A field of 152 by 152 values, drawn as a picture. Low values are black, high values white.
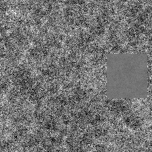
There are no regular stripes. There is no overall slope. In the middle right lies a patch that is calmer than the rest. The middle right is the calmest part. No row or column stands out. The halves do not mirror each other.
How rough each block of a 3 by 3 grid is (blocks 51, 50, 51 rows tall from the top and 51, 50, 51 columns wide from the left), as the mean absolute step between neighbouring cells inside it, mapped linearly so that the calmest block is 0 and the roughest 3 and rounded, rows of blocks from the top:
333 / 330 / 333
